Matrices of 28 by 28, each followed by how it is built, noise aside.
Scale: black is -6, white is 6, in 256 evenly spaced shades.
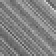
Toeplitz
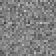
noise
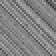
Toeplitz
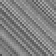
Toeplitz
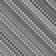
Toeplitz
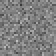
noise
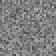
noise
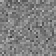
noise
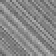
Toeplitz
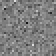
noise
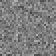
noise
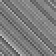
Toeplitz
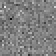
noise
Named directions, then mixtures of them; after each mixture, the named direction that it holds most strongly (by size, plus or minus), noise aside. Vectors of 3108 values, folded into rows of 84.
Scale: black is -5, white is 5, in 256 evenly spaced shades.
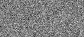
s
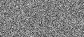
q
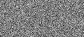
q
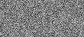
s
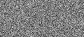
q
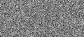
q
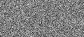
q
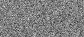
s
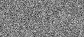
s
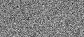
s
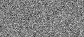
s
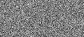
q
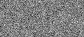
s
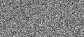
q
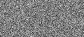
q
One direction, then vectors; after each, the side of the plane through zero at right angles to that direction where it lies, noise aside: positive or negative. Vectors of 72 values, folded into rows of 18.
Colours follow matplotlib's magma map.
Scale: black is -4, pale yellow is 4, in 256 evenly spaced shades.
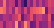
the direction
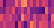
negative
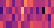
negative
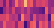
negative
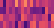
negative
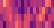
positive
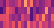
negative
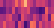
negative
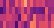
negative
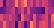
negative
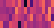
positive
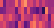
negative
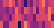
positive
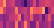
positive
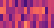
positive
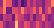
positive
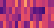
negative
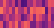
positive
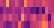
negative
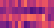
negative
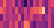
positive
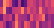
positive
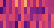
negative
